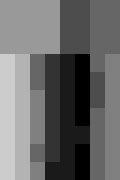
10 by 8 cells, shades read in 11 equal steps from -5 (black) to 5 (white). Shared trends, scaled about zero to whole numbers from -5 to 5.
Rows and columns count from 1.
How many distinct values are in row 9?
7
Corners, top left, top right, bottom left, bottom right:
1 -1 3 0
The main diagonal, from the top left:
1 1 1 -3 -4 -5 -1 0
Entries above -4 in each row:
8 8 8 6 6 6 6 6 6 5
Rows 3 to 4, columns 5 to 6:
-2 -2 / -4 -5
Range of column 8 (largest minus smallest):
1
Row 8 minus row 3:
2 1 -1 -4 -2 -2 0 1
